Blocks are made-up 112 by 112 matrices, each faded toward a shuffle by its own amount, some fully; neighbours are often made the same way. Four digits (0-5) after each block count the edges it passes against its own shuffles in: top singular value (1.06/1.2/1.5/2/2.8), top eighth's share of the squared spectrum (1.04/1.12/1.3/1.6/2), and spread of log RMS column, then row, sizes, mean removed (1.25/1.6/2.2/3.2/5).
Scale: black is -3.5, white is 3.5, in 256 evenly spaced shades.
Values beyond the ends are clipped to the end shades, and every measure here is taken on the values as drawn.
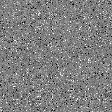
3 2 1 1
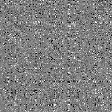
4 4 3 2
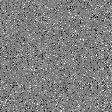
3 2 1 1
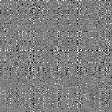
5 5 3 3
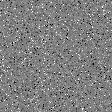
0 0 0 0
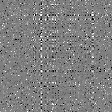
5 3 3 2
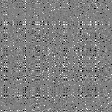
5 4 3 3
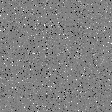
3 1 0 0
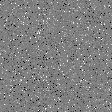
3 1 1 0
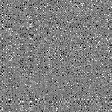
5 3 2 2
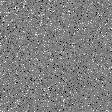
2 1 0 0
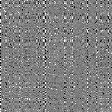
5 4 4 3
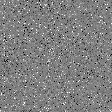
3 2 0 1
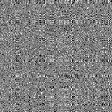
5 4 3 3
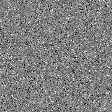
1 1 0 0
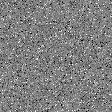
2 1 0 0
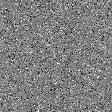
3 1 0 0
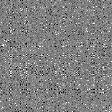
4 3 2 2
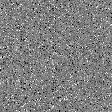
3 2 0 0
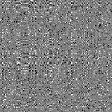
5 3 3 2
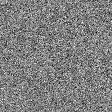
0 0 0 0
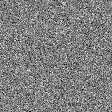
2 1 0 0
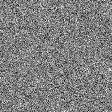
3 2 0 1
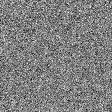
1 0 0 0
